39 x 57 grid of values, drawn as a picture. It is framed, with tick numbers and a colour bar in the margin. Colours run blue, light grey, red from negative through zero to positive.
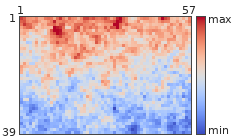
No regular stripes run through it. Overall the values sit about 50% of the way up the scale. The texture is blotchy. The field climbs toward the top. No single row or column stands out from its neighbours.
